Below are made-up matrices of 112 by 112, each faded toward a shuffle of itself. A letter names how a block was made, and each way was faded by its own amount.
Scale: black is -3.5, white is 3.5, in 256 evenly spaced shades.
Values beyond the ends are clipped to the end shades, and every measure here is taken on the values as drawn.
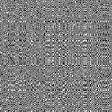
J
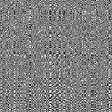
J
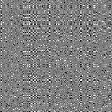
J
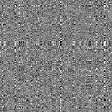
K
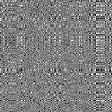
J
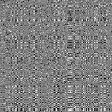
J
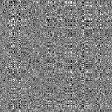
K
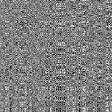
K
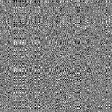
K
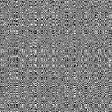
J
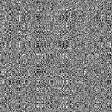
K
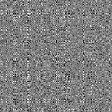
K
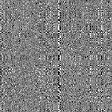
K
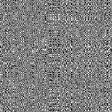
K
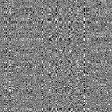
K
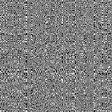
K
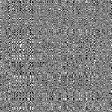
K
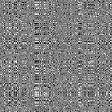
J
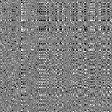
J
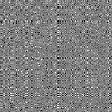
J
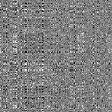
K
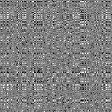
J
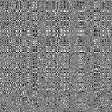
J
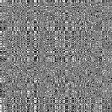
J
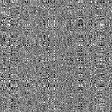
K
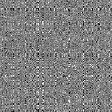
K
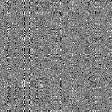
K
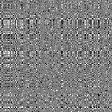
J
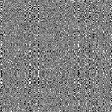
K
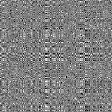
J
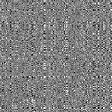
K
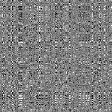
K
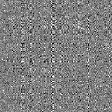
K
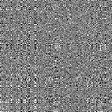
K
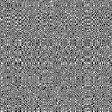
J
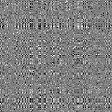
J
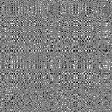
J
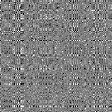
J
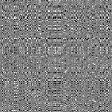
J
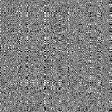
K
